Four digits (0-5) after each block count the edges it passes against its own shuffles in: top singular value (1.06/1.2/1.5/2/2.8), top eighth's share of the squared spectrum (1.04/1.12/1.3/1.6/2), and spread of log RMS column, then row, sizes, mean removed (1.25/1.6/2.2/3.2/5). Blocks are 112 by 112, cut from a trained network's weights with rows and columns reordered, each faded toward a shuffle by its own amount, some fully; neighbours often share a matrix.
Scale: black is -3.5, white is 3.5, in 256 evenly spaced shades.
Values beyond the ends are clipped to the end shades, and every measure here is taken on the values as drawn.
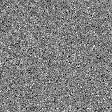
2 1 0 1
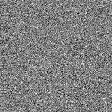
3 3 0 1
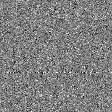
2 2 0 1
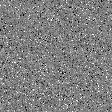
0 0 0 0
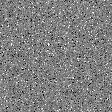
0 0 0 0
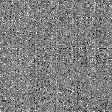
2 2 0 2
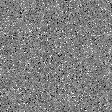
0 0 0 0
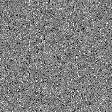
2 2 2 0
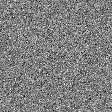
1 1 0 0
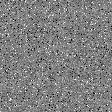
0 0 0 0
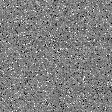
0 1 0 0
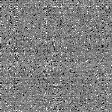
3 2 2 1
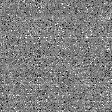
3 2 2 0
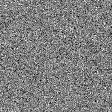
1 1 0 0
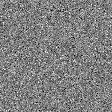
2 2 1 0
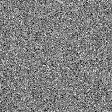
2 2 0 0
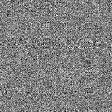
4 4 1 2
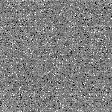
2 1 1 0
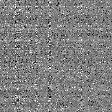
3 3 3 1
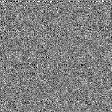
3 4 2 3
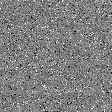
1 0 0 0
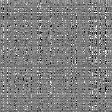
4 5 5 2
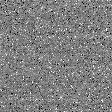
1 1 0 0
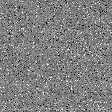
1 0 0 0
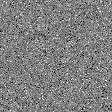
1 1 0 0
